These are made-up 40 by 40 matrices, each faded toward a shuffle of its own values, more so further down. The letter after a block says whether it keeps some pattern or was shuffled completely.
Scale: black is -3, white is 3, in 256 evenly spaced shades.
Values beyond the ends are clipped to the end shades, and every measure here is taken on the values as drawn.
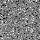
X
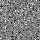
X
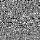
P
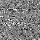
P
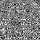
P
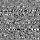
P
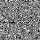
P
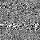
P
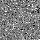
X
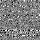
P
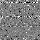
P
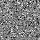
X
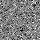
X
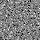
X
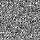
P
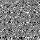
P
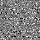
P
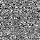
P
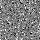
X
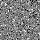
X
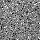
X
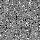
X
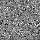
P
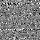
P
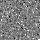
X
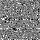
P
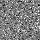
X
